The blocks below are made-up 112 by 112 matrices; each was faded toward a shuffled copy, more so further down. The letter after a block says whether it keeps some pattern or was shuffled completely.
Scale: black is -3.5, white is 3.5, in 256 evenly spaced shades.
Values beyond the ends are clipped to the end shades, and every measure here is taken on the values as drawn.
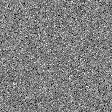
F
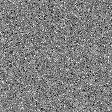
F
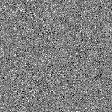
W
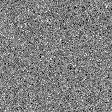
F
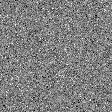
F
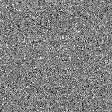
W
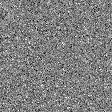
F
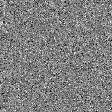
W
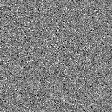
W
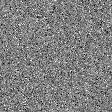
F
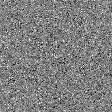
W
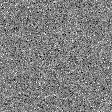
F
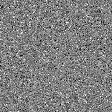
W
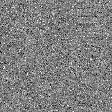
W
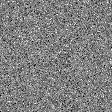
F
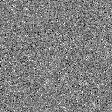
W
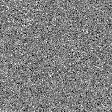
W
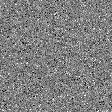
W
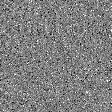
W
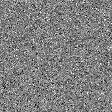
F
